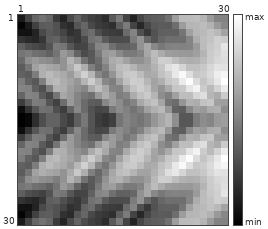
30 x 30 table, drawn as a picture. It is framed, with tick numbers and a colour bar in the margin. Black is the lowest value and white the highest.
Slope: up to the right. Stripes: horizontal, repeating 2 times. Mirror symmetry: top to bottom.
